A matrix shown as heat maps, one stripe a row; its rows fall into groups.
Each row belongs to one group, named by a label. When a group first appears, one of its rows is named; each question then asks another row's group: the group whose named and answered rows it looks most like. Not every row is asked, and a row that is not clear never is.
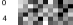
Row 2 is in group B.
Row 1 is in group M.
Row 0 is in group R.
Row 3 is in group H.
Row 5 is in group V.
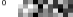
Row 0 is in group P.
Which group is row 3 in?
B
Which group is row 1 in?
M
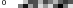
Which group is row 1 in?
H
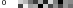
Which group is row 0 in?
R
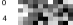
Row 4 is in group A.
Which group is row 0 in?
H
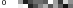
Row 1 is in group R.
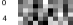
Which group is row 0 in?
V
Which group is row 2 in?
V
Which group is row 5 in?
A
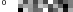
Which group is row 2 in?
V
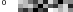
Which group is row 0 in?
R
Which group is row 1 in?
M
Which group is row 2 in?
A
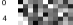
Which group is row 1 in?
P
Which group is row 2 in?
H
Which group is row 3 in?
P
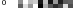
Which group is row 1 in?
M
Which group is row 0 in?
M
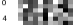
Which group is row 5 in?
P
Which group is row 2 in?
P
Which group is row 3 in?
A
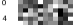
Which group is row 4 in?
B
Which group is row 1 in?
A
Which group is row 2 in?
H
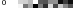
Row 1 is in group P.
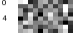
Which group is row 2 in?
A
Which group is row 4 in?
H
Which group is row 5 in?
V
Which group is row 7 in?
M
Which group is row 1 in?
H
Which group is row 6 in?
A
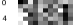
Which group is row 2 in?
P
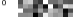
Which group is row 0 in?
V
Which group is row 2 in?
P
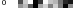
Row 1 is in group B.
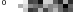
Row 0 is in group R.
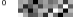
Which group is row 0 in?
B
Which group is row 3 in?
R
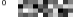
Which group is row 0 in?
P
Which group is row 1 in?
H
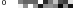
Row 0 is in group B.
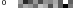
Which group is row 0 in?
A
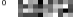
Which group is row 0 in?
M
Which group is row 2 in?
V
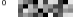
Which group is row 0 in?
B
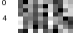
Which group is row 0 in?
H
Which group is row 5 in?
P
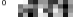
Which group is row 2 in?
B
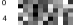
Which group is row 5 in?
P
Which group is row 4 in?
V
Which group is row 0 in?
A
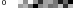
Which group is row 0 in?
M
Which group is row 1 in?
B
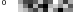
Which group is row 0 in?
B
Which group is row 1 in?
A
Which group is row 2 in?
R
